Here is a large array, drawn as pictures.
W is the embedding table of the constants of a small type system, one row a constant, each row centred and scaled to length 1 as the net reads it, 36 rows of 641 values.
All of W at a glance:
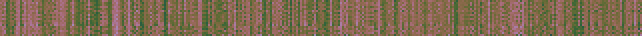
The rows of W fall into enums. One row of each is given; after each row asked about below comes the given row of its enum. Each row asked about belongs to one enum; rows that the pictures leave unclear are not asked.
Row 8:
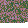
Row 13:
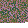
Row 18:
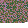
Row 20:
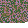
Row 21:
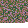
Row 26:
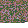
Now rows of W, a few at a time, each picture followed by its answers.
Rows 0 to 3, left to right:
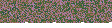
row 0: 13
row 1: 18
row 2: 8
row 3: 20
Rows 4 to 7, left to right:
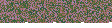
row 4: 8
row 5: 13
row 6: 20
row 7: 21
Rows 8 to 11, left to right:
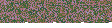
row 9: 13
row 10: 20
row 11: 26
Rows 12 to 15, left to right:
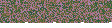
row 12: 20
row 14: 18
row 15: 8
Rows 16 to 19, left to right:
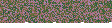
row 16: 21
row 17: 20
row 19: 8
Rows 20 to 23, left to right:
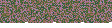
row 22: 18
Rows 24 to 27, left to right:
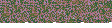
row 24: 20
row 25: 20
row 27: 8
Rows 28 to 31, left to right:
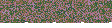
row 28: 26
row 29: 18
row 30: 13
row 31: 8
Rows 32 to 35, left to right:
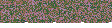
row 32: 26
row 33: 8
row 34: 21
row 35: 18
